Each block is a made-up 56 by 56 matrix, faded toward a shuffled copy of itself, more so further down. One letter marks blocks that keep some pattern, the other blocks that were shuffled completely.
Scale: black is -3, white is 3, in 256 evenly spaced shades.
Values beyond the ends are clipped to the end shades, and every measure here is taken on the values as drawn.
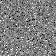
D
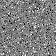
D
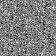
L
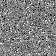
D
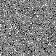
D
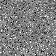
D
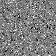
D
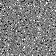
D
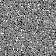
L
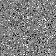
L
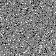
D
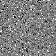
L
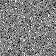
D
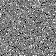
D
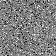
D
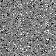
L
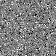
D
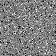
D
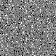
L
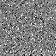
L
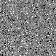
L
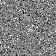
D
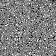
D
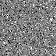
D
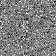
L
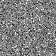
D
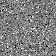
D
